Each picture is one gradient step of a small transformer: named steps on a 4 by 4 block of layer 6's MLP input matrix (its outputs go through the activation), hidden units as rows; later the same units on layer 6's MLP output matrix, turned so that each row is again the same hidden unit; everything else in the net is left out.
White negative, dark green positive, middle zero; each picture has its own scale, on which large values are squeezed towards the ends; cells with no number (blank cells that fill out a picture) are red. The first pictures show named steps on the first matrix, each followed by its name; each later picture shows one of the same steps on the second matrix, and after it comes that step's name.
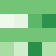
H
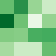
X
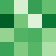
X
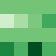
H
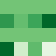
H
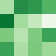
X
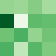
X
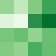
X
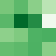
X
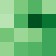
X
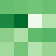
X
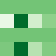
H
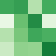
X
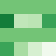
H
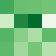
X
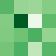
X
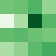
X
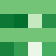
H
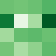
X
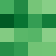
X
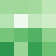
X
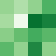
X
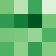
X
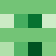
H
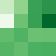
X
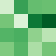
X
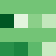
H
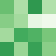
X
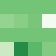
H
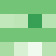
H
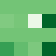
H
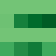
H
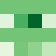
H
